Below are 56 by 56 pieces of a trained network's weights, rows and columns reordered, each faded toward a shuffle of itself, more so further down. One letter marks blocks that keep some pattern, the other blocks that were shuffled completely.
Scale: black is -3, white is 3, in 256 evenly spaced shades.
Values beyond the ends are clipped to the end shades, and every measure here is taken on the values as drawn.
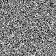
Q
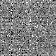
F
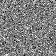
Q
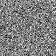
Q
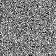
F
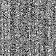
F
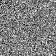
Q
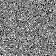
Q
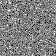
Q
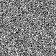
Q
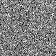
Q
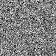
Q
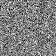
Q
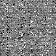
F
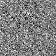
F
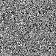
F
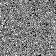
Q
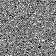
Q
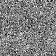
F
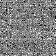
F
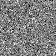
Q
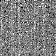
F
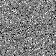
Q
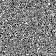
Q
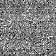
F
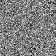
F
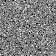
Q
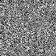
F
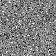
Q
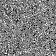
Q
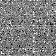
F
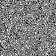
Q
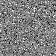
Q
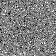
Q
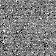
F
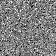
Q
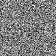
F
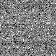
F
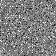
Q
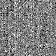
F
